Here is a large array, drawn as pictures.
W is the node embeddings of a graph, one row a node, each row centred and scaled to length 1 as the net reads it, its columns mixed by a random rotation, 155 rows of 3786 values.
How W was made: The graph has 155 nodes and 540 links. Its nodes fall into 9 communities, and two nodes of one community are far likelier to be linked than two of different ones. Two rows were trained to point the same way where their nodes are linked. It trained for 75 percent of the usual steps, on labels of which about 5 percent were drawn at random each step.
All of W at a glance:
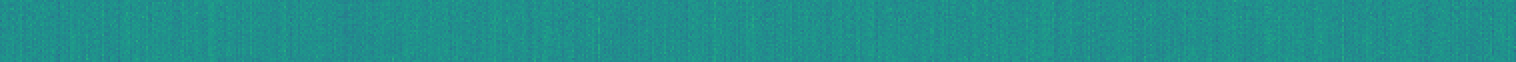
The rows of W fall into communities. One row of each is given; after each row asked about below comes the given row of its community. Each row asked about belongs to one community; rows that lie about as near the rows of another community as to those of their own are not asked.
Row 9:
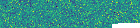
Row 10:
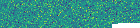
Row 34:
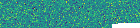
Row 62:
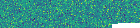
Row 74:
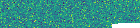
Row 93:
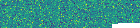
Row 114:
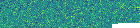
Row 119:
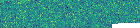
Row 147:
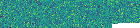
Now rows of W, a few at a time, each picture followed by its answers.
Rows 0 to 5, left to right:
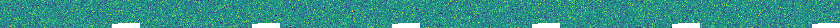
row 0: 147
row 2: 147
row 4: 93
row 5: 10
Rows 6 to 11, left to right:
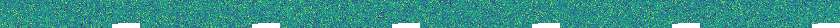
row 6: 114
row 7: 62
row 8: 93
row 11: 9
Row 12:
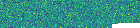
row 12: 10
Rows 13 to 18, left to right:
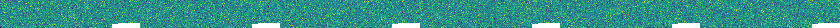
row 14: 34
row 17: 62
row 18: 147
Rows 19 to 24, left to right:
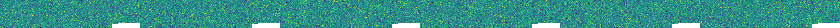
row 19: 74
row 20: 114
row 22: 62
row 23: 147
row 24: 74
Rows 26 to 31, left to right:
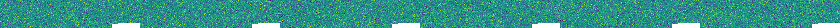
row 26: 147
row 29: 119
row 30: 10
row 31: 119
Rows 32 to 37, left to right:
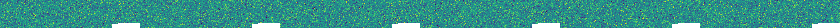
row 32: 34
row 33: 93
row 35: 10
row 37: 93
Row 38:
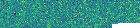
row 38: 9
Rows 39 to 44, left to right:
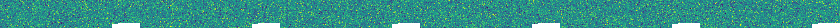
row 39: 9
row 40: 147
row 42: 119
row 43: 119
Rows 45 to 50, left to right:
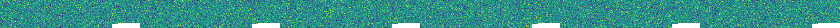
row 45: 74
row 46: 9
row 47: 62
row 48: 74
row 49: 74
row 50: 9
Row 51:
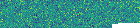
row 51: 9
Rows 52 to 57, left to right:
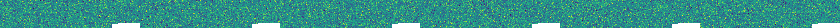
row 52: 10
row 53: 9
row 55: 147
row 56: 10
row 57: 34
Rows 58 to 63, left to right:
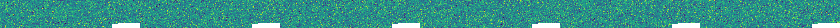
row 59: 147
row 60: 114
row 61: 119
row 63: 93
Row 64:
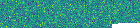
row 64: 93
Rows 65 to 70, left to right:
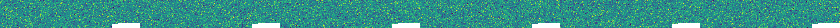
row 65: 10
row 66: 74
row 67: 9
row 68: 34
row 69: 9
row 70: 114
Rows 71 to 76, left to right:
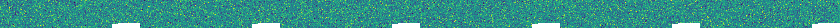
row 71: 9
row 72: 9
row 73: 114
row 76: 62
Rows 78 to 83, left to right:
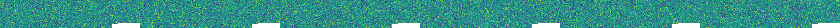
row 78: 62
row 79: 114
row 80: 34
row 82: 9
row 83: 34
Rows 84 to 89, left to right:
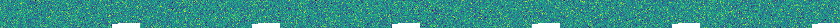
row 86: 119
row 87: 147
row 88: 9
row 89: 93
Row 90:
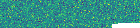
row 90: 74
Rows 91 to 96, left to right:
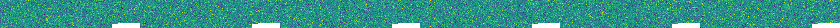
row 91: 119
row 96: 147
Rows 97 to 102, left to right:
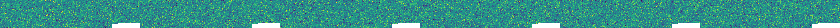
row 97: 62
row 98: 93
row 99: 9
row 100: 74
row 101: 74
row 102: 62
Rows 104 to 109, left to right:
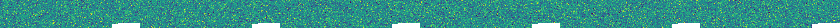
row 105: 93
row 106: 119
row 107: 147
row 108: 34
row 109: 119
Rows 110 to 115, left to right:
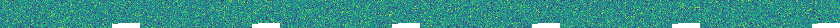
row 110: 114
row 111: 93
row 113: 62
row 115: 9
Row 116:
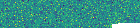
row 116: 74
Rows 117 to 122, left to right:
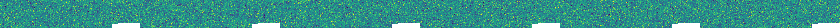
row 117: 62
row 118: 147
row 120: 74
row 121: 62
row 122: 114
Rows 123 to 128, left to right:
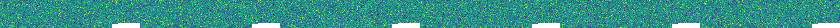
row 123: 10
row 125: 147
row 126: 10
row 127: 114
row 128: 93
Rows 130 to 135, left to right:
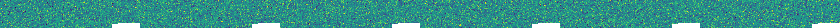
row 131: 62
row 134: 9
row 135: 147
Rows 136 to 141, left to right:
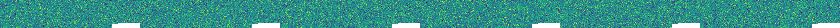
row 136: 93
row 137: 147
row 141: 10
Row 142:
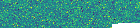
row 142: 74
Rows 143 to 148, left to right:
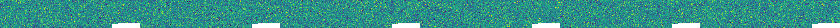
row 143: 93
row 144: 114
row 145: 74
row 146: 74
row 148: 93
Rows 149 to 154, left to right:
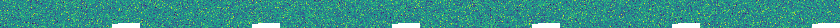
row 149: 74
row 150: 74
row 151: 147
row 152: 62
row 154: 34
